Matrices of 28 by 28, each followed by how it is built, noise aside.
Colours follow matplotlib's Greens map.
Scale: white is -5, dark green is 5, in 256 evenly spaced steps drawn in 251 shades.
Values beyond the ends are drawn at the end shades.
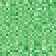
low rank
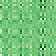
low rank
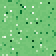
sparse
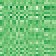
low rank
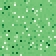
sparse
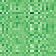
low rank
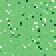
sparse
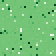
sparse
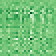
low rank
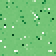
sparse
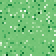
sparse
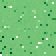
sparse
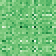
low rank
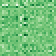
low rank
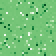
sparse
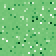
sparse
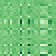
low rank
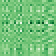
low rank
